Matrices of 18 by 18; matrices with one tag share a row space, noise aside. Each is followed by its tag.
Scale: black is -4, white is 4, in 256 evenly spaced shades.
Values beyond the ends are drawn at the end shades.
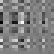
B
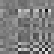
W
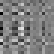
B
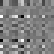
B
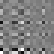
B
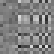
W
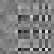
W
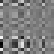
B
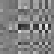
W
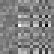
W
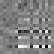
W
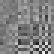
W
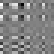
B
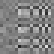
W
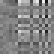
W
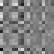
B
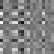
B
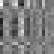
B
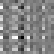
B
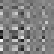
B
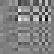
W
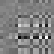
W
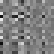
B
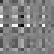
B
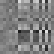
W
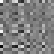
B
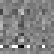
B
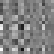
B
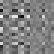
B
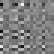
B
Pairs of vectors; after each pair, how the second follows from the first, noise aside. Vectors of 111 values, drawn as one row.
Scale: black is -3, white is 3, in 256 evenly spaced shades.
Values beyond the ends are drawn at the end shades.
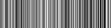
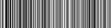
reversed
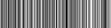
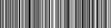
wrapped around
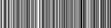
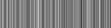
shrunk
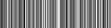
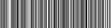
wrapped around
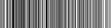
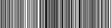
wrapped around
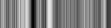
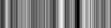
reversed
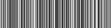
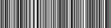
wrapped around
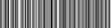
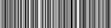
wrapped around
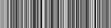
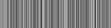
shrunk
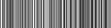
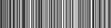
wrapped around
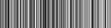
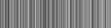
shrunk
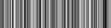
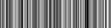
wrapped around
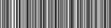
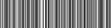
wrapped around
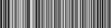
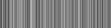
shrunk
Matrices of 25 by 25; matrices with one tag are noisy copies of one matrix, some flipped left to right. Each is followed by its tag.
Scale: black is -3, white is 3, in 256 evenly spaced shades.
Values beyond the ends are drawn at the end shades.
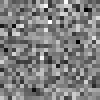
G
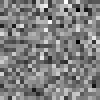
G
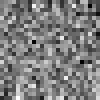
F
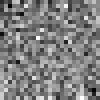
F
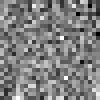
F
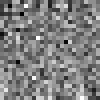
F
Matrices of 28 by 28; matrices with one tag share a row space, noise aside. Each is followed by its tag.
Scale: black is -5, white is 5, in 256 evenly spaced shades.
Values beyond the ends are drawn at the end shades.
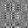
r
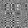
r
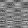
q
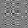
r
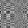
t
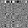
r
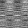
q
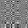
r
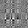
r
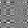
t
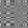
t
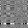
t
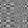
t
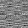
q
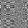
t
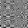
t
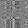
r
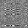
r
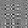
r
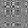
r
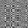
r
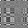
t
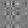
r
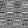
q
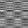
q
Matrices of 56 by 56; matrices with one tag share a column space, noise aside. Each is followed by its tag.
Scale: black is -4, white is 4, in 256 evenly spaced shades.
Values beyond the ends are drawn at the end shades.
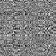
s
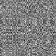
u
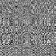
u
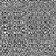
s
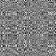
s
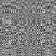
u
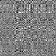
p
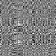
u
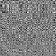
p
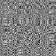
u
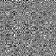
s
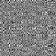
s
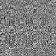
u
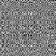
s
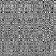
p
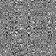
s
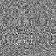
u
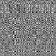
p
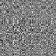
u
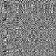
p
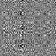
s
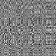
u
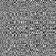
s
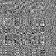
u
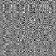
p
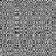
s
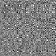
p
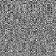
p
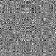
p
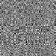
u
